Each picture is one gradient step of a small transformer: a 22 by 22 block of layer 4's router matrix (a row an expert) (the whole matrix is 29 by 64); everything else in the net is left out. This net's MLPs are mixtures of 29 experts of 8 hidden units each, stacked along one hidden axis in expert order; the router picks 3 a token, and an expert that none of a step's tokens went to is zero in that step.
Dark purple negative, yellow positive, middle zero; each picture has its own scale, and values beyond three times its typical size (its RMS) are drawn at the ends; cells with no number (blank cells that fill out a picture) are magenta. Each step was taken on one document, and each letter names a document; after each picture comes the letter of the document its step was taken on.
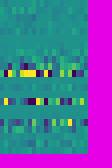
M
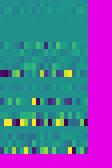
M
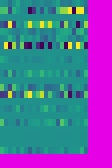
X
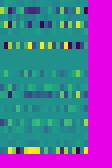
X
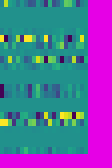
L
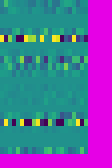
L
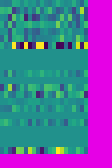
X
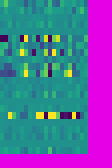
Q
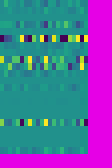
L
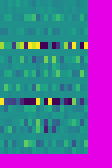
M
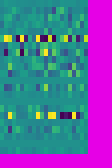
Q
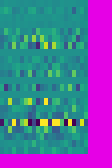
M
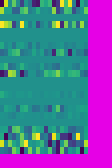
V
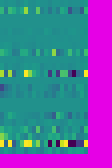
V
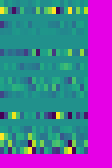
V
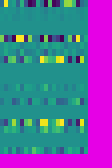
L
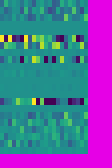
M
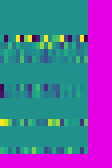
L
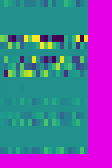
L
